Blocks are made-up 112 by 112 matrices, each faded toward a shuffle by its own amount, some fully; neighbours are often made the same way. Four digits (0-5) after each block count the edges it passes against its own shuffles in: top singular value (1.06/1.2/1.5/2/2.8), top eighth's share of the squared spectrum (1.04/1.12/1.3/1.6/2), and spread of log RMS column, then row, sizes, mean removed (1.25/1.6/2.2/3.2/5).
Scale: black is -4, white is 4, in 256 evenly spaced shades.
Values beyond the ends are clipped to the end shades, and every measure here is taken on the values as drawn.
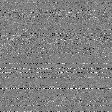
3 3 0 4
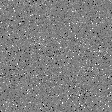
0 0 0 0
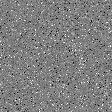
0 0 0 0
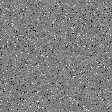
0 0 0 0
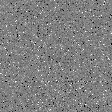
1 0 0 0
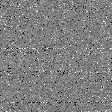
2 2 0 2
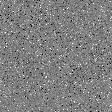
0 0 0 0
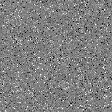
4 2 1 1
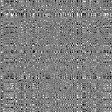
5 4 3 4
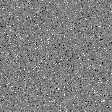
2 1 0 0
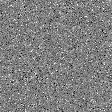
0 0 0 0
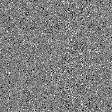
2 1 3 0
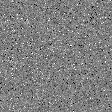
0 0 0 0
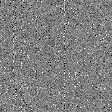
1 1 2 0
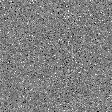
1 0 1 0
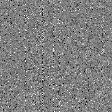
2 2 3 0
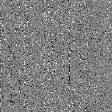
2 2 3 0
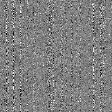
2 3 4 0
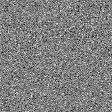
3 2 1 0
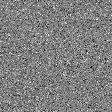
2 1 0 0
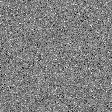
1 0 0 0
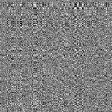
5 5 3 3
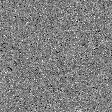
1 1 0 0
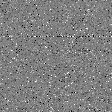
2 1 0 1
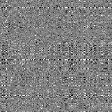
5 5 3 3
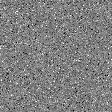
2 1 0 0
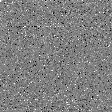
1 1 0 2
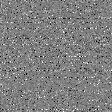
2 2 0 3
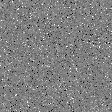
0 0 0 0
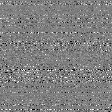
2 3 0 4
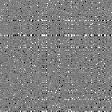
5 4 3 3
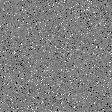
1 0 0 0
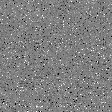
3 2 0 1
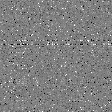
4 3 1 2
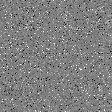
3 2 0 1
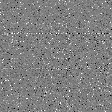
4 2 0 1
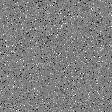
2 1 0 0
